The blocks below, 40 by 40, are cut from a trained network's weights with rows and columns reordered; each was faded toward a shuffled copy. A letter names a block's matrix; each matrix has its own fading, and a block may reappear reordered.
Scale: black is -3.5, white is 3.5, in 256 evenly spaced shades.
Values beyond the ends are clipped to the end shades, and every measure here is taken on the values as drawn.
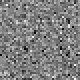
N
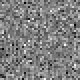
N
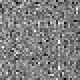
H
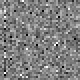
N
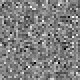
H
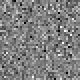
N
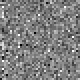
N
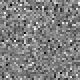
H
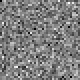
N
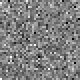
N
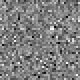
H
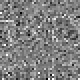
H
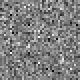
N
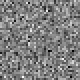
N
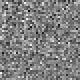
N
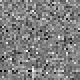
H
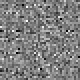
H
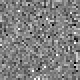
N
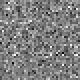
H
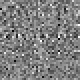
H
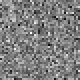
N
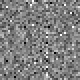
N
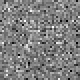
H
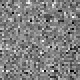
H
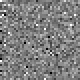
N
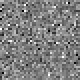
H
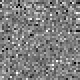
H
